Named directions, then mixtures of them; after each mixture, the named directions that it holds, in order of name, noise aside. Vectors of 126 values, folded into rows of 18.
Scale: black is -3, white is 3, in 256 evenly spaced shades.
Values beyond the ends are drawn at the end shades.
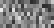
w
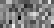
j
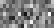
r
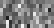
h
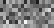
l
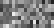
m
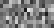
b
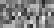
b, m, r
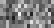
h, j, r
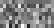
b, h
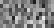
b, r, w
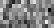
b, h, l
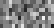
b, j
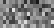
l, w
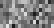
j, m, r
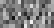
b, r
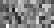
h, w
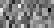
h, w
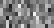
h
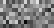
l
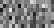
b, h, w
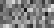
b, l, m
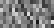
m, w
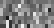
h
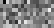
l
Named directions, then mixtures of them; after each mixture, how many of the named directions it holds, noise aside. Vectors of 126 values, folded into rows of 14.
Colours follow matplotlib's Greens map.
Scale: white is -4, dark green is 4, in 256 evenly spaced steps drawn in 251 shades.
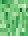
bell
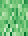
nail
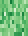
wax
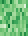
three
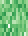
three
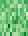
two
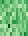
three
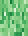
one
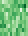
one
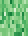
one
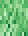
two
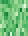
two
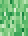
one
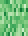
three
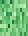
three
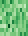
three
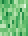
two
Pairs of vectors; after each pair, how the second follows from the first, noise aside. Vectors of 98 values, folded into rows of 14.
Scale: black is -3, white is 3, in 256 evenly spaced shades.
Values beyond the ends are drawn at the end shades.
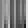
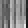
negated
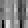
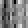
wrapped around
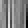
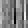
wrapped around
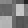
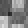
wrapped around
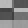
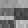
reversed
